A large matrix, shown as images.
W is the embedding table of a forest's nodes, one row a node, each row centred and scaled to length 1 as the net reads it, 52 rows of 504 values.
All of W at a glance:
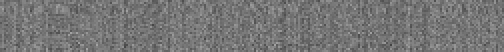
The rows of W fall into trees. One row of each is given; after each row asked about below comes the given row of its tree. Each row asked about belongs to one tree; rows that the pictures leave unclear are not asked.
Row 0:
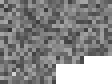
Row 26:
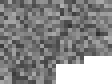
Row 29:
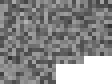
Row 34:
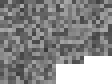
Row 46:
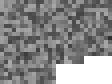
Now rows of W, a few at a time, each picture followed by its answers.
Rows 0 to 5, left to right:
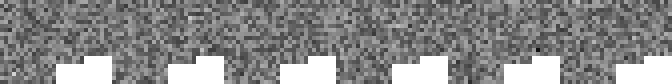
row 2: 26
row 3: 0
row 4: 34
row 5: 29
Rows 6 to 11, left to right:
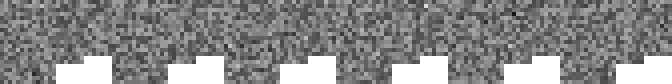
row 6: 29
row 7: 46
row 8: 46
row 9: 46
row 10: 46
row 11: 46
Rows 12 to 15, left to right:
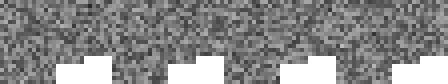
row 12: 0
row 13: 46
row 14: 0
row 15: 26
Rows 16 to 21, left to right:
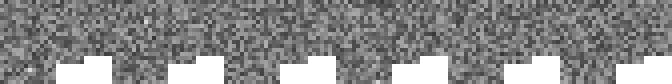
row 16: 0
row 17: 34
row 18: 29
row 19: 26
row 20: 29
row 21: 26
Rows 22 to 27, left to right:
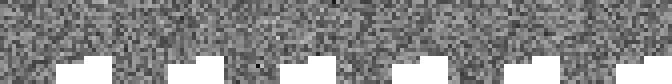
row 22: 26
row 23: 29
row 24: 34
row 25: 0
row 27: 0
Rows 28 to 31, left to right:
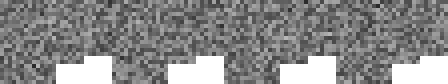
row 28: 34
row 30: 46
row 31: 0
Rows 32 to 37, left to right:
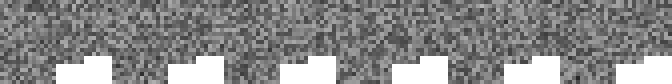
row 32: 26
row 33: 26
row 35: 0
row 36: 34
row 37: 29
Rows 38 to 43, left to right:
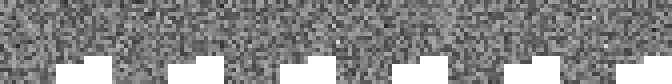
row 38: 46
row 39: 29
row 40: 29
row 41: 26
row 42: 46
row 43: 29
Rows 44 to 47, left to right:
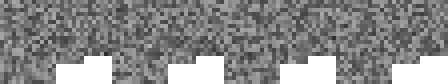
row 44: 0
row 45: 0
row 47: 0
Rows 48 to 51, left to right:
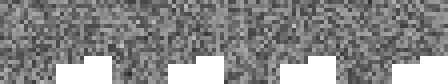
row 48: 26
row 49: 26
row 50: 0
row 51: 26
